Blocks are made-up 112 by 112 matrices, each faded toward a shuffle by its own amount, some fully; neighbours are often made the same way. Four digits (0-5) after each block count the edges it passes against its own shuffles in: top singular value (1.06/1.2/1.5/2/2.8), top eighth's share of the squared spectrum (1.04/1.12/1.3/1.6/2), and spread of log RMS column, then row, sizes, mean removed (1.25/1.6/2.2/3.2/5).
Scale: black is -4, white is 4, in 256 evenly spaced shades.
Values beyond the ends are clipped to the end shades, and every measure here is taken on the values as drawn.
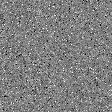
0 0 0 0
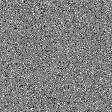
1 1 0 0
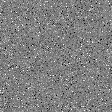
0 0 0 0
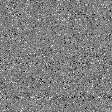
1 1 0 2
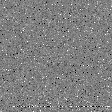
3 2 0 1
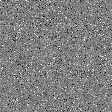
0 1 0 1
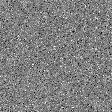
0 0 0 0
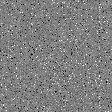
2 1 0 0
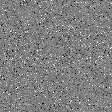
2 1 0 0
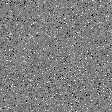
2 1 0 0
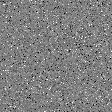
0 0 0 0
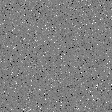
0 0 0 0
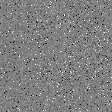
1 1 1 0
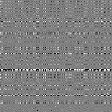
5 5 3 4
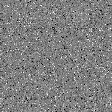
3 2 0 1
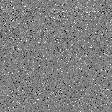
3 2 0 1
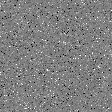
0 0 0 0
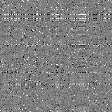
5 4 1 3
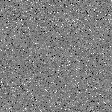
3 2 0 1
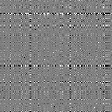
5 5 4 4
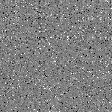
3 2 0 1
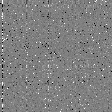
4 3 1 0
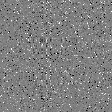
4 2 1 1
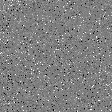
2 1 0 0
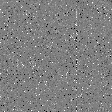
3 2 1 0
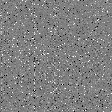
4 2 1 0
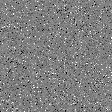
2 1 0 0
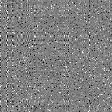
5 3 2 2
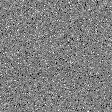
0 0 0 0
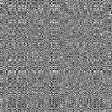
5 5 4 4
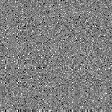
4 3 2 2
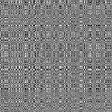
5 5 4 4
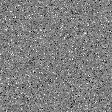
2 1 0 0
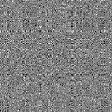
5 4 3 3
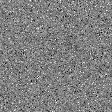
2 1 0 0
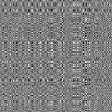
5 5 4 4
